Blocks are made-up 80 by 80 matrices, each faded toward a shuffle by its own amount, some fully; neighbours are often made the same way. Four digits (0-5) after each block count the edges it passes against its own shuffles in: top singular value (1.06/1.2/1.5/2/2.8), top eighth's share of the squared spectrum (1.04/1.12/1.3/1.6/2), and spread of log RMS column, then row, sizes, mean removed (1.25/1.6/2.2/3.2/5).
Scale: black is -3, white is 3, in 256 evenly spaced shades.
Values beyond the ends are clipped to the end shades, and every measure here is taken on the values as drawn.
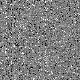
1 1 2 0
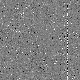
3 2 1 0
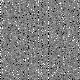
2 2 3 0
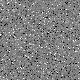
0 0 0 0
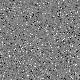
0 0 0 0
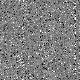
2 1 2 0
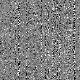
2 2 3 0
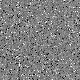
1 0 0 0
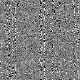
2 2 3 0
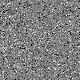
0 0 1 0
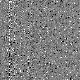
2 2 2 0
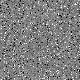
0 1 1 0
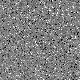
0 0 0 0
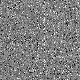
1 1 1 0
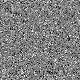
2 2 0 0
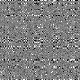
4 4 2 3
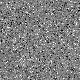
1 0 0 0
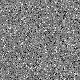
1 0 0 0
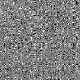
4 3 2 2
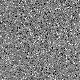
0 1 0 0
